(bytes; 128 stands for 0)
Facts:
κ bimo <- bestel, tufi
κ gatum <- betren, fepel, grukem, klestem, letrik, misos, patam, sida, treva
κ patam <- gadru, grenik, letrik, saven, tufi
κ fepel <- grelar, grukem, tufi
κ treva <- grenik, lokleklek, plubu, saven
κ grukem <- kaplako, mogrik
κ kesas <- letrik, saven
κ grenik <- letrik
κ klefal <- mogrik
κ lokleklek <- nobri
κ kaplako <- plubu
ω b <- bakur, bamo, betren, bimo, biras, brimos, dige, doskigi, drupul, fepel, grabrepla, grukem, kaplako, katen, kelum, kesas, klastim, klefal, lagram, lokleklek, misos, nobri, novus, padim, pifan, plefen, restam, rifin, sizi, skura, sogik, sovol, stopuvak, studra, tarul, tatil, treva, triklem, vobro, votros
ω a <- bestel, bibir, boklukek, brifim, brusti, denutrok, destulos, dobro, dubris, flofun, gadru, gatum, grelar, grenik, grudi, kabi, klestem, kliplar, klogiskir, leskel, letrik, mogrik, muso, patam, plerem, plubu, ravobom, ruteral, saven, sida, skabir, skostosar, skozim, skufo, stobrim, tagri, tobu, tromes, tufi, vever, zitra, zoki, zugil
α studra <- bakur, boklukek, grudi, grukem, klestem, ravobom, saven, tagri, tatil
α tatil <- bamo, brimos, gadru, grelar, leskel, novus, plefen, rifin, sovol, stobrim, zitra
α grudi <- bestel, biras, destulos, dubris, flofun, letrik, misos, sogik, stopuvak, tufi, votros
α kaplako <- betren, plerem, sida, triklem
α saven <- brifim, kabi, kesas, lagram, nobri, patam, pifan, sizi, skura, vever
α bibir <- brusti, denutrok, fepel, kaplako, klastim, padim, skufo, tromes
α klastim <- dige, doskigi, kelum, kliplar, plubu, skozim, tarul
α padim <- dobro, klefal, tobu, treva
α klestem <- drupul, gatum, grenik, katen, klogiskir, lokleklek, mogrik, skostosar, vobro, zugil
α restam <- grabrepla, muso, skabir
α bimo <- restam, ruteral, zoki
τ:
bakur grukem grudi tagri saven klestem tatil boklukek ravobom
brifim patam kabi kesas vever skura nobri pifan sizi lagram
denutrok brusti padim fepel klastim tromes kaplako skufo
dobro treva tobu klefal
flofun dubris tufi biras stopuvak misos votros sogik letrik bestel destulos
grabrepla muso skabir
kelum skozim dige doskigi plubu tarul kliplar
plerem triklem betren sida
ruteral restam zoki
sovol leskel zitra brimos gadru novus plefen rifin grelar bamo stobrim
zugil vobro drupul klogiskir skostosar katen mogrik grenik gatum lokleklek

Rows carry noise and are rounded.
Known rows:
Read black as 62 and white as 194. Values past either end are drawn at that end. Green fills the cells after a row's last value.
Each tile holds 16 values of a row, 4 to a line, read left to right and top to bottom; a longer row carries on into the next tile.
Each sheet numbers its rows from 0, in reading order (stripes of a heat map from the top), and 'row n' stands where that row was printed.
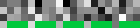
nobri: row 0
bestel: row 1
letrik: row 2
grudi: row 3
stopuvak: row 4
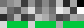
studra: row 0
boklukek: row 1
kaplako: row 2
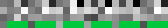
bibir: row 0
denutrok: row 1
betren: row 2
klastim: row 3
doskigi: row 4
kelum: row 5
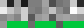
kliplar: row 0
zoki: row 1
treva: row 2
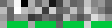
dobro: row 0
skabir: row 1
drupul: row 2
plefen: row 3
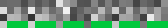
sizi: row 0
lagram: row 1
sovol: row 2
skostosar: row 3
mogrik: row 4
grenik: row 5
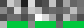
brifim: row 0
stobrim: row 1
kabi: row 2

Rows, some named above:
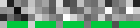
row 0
grudi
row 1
novus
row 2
stobrim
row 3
bibir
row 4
kelum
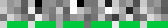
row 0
novus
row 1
bestel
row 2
skozim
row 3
padim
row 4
tatil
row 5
plefen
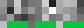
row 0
flofun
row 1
padim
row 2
zitra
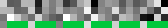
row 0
grelar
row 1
votros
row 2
ravobom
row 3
destulos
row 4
boklukek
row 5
restam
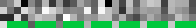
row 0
bimo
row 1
plubu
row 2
ravobom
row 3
tarul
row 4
tufi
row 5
leskel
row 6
brimos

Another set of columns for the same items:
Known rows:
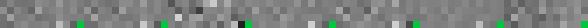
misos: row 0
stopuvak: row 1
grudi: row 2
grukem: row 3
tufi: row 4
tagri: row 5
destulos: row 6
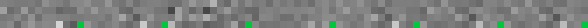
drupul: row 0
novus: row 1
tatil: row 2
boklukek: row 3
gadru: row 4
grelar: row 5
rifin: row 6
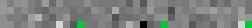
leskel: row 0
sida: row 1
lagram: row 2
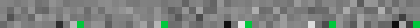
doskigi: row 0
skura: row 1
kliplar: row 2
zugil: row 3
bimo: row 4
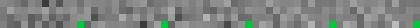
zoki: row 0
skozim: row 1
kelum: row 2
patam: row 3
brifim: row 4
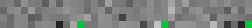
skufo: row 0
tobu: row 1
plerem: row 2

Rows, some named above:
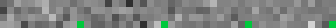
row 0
saven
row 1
skabir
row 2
studra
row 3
bakur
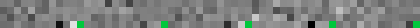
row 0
kliplar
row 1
muso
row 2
plubu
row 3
padim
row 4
ruteral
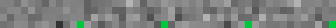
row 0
tromes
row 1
klestem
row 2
kelum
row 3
studra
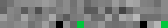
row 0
bibir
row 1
klastim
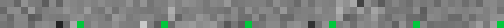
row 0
skufo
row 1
grukem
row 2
denutrok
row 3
tromes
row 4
grabrepla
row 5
ravobom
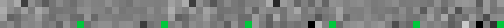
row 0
grabrepla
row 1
fepel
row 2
grabrepla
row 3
restam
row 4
brusti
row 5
kaplako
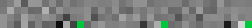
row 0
bimo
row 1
dige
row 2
tarul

